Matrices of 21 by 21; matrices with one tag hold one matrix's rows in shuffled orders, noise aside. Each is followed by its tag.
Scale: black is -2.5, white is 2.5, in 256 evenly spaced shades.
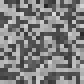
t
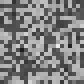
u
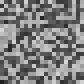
t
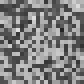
u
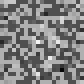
t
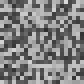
u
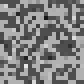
t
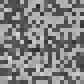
u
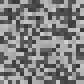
t
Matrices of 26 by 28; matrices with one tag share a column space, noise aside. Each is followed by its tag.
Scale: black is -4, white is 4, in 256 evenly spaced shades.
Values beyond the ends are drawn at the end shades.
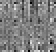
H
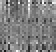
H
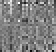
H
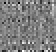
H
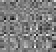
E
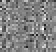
E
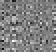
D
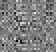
D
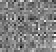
E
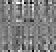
H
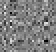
D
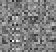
D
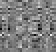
E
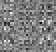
D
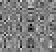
E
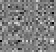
D
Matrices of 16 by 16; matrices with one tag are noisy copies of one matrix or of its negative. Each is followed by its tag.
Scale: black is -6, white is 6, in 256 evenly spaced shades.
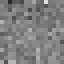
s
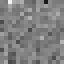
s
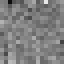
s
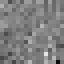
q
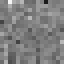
s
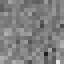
q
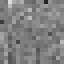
s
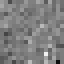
q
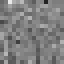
s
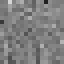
s
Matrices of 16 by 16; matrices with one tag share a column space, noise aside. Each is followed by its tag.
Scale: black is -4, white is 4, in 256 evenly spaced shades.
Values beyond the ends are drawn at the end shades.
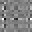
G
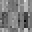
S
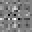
G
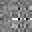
G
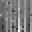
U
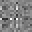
G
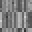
S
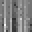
U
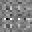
G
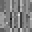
S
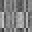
S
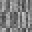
S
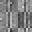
S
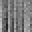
U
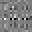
G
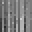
U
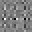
G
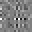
G
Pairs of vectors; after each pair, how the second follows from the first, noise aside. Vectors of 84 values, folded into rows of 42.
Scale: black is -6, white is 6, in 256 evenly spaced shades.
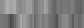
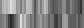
scaled up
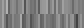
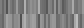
negated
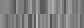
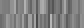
negated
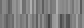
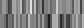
scaled up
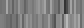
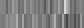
negated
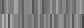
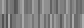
negated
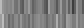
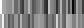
scaled up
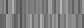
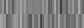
negated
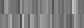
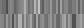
shuffled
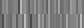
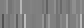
partly zeroed
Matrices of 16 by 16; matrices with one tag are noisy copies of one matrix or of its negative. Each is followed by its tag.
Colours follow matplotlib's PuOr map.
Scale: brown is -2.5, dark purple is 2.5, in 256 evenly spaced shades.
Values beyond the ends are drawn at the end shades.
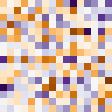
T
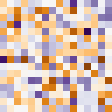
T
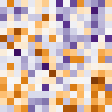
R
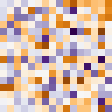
T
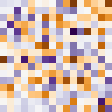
T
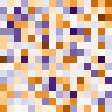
T
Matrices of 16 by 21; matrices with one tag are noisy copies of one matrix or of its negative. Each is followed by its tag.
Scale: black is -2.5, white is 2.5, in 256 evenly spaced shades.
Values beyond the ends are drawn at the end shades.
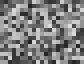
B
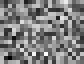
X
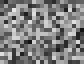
B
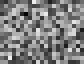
B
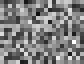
X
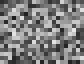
B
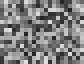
X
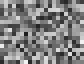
X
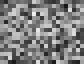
B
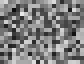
B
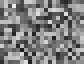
X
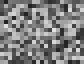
B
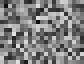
X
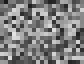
B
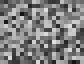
B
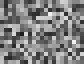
X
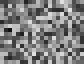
X
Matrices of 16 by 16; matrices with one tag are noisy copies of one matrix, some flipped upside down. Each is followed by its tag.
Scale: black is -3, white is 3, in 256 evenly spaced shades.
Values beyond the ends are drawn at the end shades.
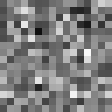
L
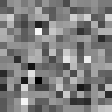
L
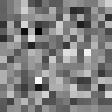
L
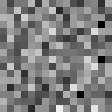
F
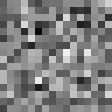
L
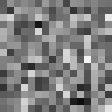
L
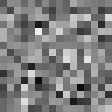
L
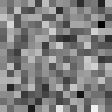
F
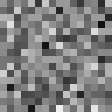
F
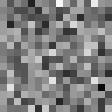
F
